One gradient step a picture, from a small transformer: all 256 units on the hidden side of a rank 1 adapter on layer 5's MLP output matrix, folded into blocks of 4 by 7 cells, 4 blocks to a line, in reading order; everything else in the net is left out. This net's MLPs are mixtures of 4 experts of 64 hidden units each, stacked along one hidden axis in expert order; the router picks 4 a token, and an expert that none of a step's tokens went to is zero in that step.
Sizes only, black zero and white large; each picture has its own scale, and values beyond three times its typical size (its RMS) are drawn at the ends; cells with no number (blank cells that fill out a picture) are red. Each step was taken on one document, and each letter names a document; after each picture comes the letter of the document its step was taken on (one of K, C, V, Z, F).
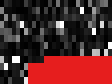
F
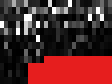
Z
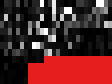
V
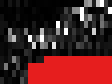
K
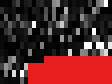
F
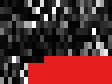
F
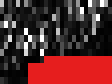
K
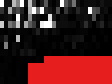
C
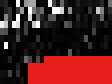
Z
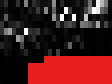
V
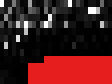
C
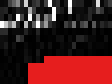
Z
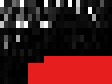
C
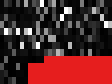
V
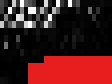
C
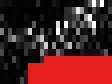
K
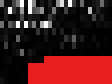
C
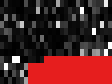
F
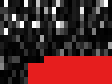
F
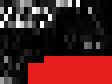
C
